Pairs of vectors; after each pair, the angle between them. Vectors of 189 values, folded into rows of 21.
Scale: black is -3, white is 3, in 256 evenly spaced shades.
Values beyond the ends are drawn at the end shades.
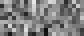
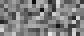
orthogonal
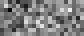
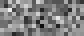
nearly opposite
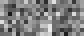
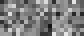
nearly opposite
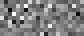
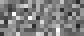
partly aligned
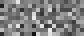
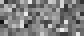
orthogonal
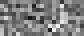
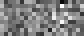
partly aligned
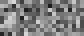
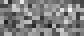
partly opposed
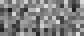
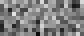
nearly parallel
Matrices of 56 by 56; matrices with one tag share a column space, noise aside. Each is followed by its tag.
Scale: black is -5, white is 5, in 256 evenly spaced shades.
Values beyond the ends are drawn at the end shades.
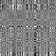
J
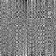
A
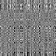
J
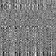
J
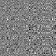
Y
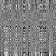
J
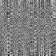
A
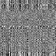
J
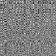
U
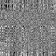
J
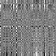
J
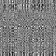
J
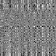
J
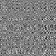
Y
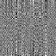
A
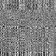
J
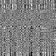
J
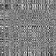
J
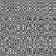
Y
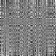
A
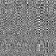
U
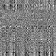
J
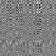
U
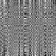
A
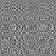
Y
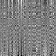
A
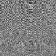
U
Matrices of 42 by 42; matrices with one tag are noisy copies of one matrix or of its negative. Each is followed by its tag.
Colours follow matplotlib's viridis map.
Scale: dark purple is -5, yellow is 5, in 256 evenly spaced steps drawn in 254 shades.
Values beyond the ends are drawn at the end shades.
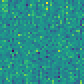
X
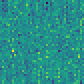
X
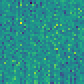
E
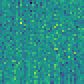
E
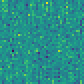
X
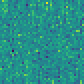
X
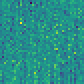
E
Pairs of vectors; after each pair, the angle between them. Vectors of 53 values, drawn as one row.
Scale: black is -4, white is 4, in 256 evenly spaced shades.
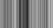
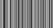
orthogonal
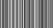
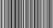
nearly opposite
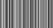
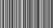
partly aligned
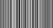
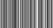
partly opposed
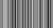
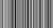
nearly parallel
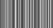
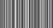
nearly parallel
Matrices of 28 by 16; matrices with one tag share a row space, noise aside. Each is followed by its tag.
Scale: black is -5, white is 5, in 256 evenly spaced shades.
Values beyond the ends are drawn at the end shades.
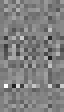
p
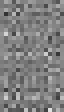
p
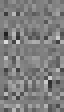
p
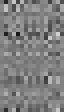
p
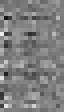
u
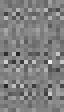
p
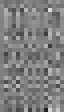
p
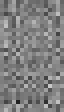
p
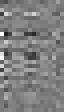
u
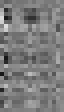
u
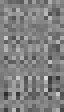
p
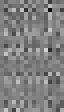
p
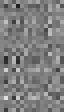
p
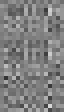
p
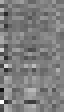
u
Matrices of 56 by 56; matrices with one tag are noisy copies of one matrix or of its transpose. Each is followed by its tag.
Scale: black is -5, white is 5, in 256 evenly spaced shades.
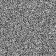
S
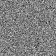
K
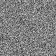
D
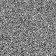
D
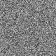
K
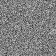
S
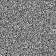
S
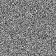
K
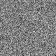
D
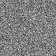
D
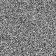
D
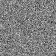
D
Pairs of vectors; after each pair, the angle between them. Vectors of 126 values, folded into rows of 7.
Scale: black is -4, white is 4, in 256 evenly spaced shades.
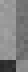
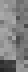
nearly parallel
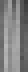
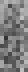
partly opposed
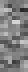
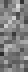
orthogonal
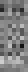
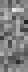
partly opposed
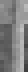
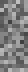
orthogonal
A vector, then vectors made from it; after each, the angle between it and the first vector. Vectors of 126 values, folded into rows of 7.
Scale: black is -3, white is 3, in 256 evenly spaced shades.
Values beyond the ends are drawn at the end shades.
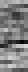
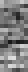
nearly parallel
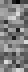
partly opposed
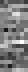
nearly opposite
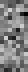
orthogonal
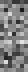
partly opposed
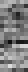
nearly parallel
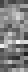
nearly opposite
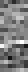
nearly opposite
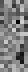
orthogonal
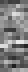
nearly opposite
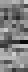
nearly parallel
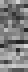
nearly parallel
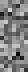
orthogonal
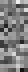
partly aligned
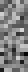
orthogonal
